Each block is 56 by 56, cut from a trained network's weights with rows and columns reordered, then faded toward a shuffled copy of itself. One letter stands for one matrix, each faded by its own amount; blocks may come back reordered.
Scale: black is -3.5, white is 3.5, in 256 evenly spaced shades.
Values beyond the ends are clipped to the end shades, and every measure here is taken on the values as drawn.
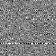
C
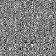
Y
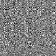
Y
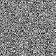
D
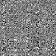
Y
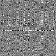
C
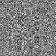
Y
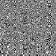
Y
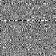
C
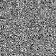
D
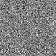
D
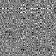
C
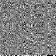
C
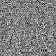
D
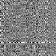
C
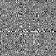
C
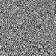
D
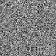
D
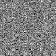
D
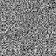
D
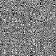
Y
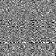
C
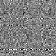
C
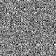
D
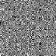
Y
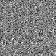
D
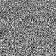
D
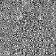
Y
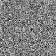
D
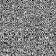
D
